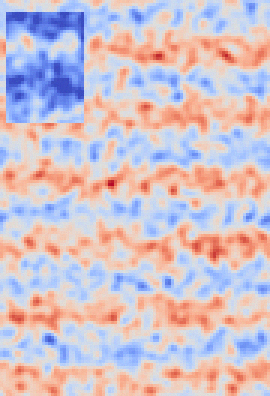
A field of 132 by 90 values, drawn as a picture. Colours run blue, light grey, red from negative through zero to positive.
Ninth with the lowest average: top left. Stripes: horizontal, repeating 6 times. Odd patch: lower, in the top left.
